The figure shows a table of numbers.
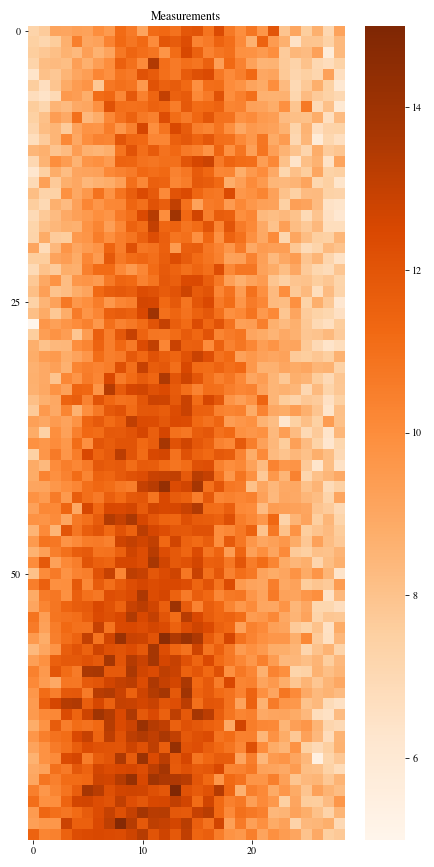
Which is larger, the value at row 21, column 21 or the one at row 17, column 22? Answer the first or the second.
the first
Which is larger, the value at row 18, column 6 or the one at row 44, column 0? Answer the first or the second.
the first
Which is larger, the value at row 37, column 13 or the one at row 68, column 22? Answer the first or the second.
the first
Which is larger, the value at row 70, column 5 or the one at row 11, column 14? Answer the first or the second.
the first
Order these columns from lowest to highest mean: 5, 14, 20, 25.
25, 20, 5, 14
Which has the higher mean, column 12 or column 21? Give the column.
12
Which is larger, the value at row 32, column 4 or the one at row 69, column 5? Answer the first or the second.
the second
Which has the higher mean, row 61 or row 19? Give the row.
61
